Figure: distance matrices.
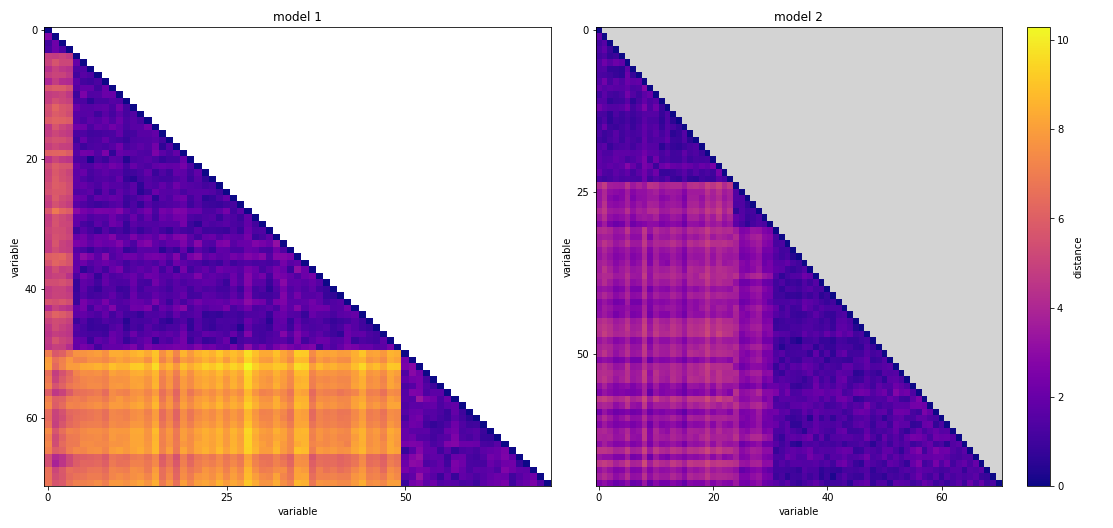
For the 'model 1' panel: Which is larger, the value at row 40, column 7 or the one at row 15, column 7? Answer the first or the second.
the second
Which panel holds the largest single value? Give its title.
model 1
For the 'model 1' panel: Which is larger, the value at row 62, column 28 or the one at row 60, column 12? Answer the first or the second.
the first
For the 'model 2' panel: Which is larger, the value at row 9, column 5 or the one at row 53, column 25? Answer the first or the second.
the second
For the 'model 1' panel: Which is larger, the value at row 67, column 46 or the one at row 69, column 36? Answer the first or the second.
the second
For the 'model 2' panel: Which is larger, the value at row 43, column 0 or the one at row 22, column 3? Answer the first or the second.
the first
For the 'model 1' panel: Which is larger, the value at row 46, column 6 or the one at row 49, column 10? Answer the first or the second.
the second
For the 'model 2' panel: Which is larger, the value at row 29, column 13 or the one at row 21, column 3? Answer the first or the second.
the first
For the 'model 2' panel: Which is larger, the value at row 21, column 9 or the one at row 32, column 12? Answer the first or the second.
the second
